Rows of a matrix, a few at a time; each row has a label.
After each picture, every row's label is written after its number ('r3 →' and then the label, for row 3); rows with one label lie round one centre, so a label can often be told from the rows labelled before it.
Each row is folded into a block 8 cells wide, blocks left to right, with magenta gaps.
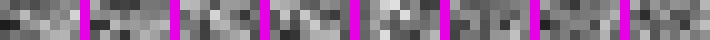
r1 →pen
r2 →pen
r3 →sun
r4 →sun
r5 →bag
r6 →pen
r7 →pen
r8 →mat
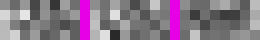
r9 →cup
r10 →cup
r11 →mat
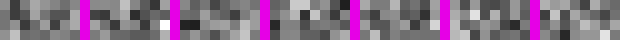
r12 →mat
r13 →mat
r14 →pen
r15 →bag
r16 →mat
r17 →cup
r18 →sun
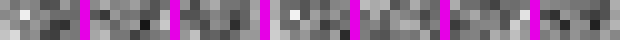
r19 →cup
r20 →mat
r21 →mat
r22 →cup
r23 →sun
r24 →pen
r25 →mat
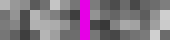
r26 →sun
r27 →pen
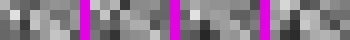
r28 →sun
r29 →sun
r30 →sun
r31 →sun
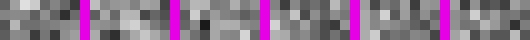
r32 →bag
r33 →sun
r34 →sun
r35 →cup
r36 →cup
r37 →cup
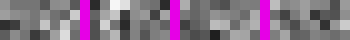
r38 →pen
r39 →bag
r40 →pen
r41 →mat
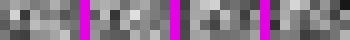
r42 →sun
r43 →sun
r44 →bag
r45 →bag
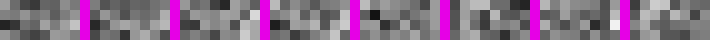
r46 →pen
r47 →pen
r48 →pen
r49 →pen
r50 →mat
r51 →bag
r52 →mat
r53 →bag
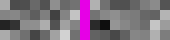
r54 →pen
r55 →pen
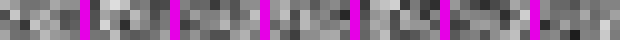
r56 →sun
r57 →bag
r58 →pen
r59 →sun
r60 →bag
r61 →pen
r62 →pen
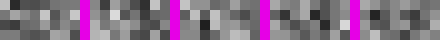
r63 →pen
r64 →cup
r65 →sun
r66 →mat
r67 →mat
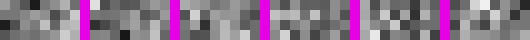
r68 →pen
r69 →pen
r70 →sun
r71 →cup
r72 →cup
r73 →bag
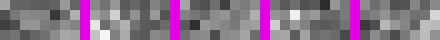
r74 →pen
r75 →cup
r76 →pen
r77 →cup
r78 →pen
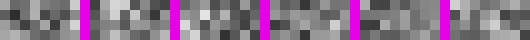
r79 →mat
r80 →bag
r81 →cup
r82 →pen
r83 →pen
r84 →sun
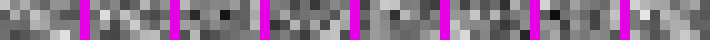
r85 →sun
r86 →sun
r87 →mat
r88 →pen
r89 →bag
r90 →cup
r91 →mat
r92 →sun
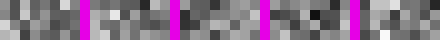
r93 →cup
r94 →cup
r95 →pen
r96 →mat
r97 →bag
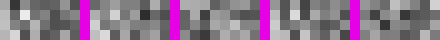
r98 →cup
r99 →cup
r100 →sun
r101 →cup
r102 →mat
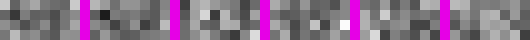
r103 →mat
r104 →mat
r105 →bag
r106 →mat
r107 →cup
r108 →sun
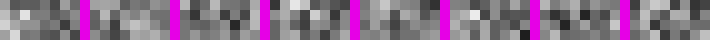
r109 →cup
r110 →sun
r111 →mat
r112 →bag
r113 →bag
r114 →cup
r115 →mat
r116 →bag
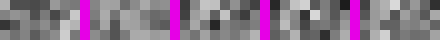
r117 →pen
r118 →sun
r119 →bag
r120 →bag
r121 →bag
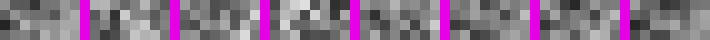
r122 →pen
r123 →sun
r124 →pen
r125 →bag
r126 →mat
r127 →pen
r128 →pen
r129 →pen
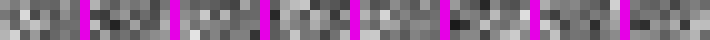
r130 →cup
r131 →mat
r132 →cup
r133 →bag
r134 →cup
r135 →pen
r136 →mat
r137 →pen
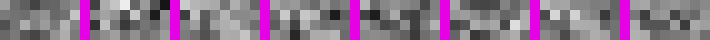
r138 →pen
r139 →bag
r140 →sun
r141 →sun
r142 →mat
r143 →pen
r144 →sun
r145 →mat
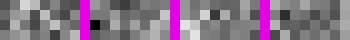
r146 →bag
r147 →pen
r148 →cup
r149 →mat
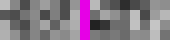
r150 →mat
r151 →pen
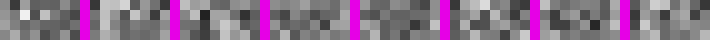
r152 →cup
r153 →bag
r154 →sun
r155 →mat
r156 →mat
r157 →bag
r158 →mat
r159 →bag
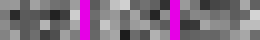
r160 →mat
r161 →bag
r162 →pen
